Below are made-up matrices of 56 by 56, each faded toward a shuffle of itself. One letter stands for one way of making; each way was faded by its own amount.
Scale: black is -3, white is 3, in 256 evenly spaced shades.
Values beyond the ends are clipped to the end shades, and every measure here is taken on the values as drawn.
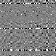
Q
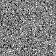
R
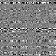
Q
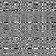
Q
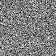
R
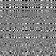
Q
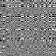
Q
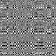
Q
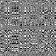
Q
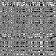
Q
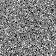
R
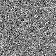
R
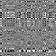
Q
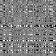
Q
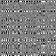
Q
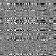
Q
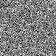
R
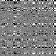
Q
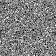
R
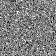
R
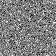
R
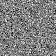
R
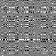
Q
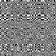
Q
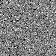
R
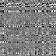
Q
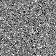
R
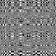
Q
